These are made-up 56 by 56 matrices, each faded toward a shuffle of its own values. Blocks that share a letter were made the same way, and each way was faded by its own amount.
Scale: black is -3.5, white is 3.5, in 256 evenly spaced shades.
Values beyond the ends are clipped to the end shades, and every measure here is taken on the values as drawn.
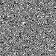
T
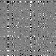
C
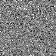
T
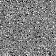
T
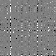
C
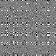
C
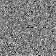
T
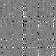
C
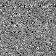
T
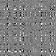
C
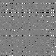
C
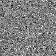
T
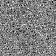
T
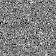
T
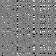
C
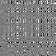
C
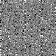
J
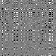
C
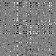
C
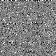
T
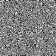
T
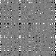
C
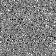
T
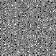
J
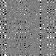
C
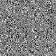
J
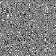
J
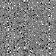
J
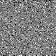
T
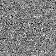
T
